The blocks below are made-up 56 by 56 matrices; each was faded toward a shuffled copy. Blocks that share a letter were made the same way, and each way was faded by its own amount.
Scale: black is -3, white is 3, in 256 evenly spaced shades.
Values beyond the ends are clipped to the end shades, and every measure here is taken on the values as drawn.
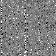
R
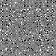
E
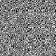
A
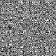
A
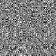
A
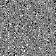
R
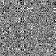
A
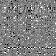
E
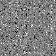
R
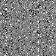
R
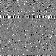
E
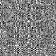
A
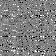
E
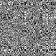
A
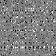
E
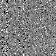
R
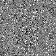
R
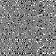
E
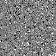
R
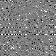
E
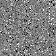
R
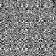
A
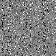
R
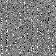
R
